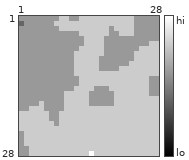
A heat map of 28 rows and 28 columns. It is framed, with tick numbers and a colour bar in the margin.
Grain: blotchy. Slope: up to the bottom right. Average level on the scale: 70%. Odd rows or columns: none. Mirror symmetry: none.
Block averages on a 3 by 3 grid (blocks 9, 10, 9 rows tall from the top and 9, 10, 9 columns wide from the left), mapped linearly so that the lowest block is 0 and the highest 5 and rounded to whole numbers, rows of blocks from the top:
032 | 034 | 455
